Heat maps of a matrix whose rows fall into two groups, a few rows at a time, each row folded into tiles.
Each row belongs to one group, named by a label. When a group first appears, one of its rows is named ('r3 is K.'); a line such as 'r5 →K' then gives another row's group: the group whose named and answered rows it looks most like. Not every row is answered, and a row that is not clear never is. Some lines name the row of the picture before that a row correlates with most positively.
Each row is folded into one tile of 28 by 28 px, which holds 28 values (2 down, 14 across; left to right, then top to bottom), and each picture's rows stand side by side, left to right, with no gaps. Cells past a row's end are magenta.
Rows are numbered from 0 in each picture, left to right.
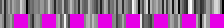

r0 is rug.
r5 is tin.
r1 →rug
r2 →tin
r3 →rug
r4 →rug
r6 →rug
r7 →rug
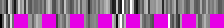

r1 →rug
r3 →rug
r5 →tin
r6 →tin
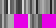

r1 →tin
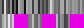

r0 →rug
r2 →tin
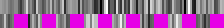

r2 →tin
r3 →rug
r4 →rug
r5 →tin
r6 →rug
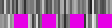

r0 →rug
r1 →tin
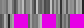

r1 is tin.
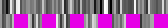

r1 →tin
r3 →rug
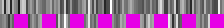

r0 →rug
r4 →rug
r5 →rug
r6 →tin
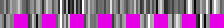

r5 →rug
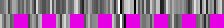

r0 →tin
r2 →rug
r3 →rug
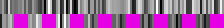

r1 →rug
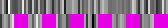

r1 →rug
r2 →tin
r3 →tin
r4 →rug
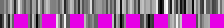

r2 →tin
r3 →tin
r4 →tin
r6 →rug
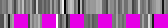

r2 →tin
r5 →tin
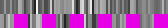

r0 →rug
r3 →tin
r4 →rug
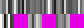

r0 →tin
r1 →rug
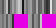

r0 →tin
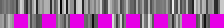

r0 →rug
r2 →rug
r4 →tin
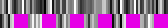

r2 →rug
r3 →rug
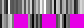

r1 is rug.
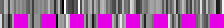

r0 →tin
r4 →rug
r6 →tin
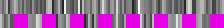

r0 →tin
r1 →rug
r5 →tin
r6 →rug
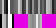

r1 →rug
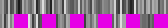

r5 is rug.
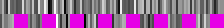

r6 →tin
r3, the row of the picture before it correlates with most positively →3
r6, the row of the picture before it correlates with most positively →1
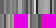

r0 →rug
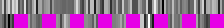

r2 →rug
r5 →tin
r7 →tin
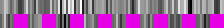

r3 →tin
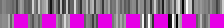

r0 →rug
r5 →tin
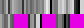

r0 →tin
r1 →tin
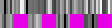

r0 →rug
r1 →rug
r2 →tin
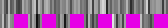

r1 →tin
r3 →tin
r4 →tin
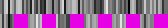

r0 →tin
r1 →rug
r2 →tin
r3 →rug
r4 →rug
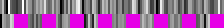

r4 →rug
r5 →rug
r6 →rug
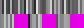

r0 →rug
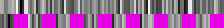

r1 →tin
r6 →rug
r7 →rug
